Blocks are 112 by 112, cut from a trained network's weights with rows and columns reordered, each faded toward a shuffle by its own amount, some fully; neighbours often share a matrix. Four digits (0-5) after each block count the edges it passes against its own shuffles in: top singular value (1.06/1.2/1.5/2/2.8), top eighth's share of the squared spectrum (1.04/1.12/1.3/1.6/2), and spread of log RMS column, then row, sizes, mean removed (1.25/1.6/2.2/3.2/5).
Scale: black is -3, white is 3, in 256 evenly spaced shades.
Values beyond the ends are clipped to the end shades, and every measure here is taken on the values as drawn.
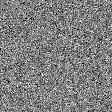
0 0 0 0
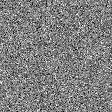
0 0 0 0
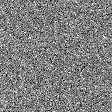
0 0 0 0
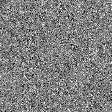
2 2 2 0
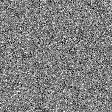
1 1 0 0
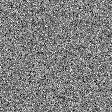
0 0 0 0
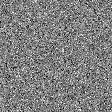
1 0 0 0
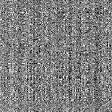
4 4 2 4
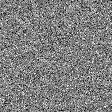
0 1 0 0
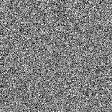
2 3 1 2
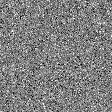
1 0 0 0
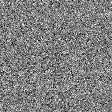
0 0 0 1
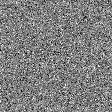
0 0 0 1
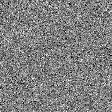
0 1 0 1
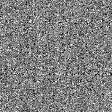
1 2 0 2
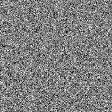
2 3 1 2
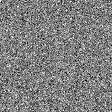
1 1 0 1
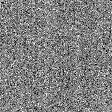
1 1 0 0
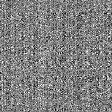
3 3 1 3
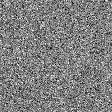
1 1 0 0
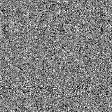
1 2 0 3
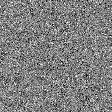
1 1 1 0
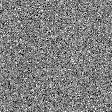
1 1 0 1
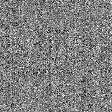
2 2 0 2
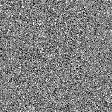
2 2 2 0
